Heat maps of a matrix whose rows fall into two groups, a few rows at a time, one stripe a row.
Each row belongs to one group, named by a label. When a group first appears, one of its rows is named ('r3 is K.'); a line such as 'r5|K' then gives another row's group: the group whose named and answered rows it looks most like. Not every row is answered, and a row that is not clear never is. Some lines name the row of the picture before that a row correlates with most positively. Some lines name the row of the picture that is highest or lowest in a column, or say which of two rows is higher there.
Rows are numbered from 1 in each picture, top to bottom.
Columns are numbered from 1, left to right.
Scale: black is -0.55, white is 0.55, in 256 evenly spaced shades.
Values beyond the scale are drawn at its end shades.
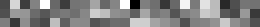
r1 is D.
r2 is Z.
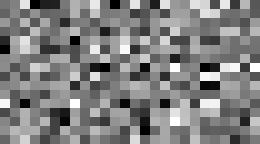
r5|Z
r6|Z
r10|Z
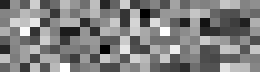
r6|Z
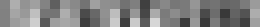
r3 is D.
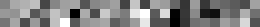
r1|D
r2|Z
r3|Z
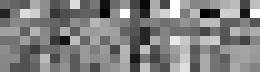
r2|Z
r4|D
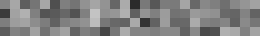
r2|Z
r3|D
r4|Z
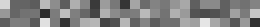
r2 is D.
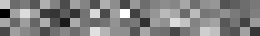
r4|Z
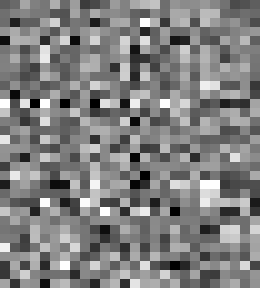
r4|D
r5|Z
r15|Z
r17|D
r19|Z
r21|Z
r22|Z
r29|D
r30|Z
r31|Z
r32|D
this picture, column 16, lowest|23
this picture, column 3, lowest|18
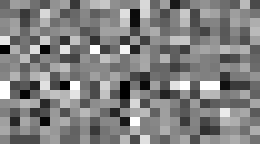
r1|Z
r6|Z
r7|Z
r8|Z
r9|D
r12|D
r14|D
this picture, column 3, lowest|11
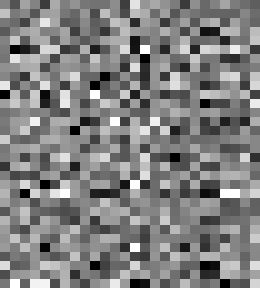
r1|D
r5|D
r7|D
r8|D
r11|Z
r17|D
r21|D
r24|Z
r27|D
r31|Z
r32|D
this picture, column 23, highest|22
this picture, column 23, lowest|32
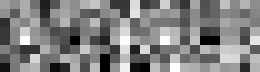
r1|D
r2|D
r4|Z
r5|Z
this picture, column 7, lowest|8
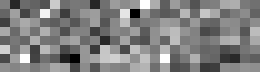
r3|Z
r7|Z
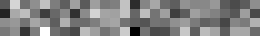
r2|Z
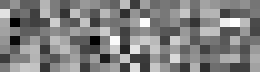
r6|D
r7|Z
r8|D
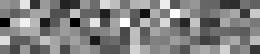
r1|Z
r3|Z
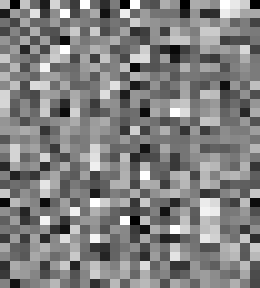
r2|Z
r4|Z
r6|Z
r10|D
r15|D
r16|Z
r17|D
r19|Z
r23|Z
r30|Z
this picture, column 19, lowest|1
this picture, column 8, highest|24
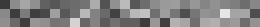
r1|Z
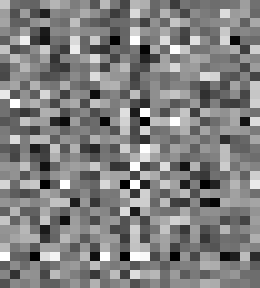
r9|Z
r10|D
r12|D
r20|D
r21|D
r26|D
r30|Z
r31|D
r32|Z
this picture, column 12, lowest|5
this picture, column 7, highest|21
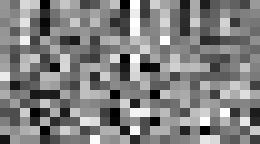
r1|D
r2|D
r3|D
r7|D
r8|D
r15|D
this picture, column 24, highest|10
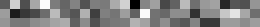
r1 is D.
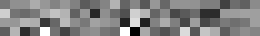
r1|D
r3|D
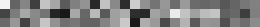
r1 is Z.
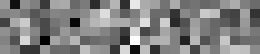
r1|D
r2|Z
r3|Z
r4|D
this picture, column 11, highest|2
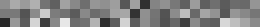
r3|Z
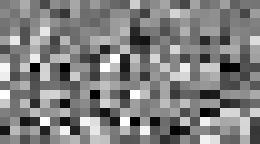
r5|D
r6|Z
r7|D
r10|Z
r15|Z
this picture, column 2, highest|5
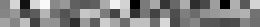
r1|D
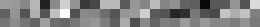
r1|D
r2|Z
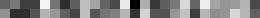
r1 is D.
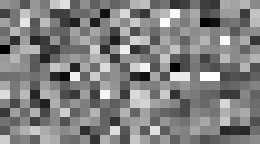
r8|Z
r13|Z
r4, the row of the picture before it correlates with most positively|1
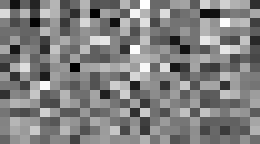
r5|Z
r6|D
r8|Z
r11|Z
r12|D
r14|D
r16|Z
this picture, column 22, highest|5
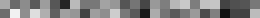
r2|D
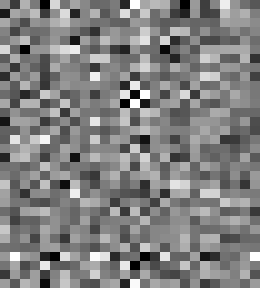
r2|Z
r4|D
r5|Z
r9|Z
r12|D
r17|D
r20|D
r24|D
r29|D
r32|D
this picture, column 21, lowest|29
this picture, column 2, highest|29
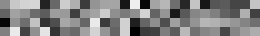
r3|Z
